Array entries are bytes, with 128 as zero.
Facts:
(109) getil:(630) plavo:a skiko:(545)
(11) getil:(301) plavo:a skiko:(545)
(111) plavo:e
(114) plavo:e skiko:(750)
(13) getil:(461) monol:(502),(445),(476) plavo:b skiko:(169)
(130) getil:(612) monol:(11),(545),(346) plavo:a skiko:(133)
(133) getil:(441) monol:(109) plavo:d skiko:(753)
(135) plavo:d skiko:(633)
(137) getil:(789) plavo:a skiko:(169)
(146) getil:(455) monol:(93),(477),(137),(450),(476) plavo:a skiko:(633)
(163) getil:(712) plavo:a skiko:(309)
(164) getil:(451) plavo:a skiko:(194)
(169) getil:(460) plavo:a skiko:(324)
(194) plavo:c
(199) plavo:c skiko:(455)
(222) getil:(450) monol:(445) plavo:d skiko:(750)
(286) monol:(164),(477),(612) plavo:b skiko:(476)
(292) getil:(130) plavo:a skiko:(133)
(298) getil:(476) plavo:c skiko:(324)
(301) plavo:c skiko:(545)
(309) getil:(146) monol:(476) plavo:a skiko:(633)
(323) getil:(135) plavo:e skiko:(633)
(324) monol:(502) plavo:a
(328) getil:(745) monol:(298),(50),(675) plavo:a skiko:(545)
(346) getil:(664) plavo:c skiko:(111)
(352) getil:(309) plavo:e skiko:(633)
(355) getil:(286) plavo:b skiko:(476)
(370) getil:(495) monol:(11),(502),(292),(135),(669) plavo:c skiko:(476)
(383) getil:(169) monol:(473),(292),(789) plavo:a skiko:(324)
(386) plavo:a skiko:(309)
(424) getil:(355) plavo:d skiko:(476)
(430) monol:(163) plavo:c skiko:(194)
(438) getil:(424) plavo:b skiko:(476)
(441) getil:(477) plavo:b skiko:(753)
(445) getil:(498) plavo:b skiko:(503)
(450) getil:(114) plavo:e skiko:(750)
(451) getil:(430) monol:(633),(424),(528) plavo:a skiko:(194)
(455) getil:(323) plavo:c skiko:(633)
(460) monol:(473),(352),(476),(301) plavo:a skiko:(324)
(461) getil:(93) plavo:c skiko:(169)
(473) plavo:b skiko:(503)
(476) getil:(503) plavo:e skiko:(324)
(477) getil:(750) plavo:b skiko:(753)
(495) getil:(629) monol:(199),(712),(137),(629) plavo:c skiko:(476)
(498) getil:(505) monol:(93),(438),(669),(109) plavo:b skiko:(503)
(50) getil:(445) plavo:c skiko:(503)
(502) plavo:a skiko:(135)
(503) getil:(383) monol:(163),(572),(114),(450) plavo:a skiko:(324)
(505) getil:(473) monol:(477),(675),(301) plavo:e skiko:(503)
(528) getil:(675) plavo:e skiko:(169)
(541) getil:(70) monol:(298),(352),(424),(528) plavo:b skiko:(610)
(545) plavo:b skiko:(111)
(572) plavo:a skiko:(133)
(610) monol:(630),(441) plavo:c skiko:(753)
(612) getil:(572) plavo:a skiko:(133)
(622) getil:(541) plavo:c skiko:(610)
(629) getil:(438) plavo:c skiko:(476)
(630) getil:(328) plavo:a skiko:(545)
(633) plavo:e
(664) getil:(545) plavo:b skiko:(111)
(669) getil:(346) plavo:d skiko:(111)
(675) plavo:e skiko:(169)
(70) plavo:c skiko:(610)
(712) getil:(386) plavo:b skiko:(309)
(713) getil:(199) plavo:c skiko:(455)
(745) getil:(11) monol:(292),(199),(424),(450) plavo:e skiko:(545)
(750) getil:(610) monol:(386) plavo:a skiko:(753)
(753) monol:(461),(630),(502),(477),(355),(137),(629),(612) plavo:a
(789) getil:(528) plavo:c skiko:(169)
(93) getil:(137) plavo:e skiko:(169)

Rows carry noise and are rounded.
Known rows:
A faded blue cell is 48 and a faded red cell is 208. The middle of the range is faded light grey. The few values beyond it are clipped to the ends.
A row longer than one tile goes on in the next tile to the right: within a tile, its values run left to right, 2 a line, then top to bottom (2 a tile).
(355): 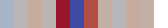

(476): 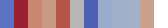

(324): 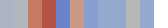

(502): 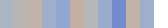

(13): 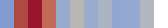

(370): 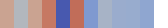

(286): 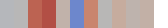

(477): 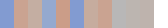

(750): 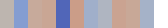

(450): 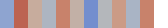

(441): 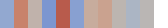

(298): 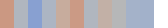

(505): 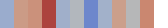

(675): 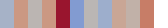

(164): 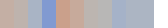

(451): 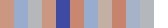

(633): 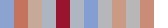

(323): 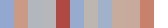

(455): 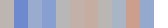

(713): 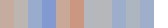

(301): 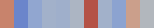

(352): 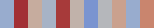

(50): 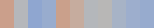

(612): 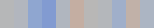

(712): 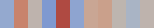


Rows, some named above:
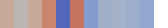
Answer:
(370)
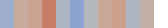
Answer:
(498)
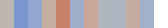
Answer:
(169)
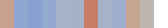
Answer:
(11)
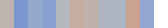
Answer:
(455)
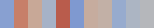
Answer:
(445)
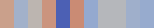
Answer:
(495)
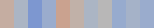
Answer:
(461)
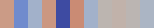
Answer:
(430)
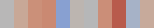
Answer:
(541)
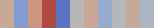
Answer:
(460)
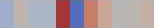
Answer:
(438)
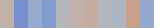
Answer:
(455)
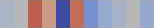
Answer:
(309)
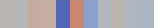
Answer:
(130)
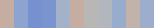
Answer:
(70)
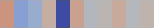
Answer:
(328)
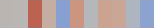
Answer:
(133)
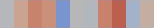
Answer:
(541)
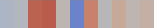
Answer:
(286)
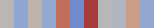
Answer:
(135)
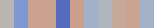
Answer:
(750)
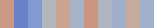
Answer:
(789)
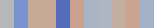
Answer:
(750)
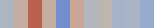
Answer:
(222)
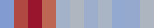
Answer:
(13)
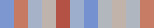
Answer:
(93)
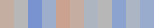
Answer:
(461)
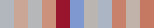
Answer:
(528)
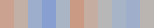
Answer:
(109)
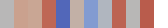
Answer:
(745)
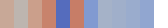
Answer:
(370)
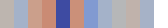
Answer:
(146)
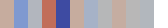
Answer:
(383)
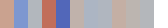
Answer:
(383)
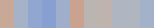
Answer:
(199)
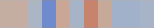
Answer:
(669)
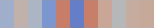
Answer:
(545)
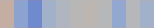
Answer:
(629)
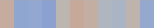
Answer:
(194)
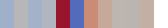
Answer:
(438)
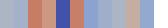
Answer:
(753)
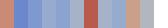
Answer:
(301)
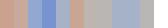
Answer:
(109)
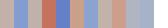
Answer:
(503)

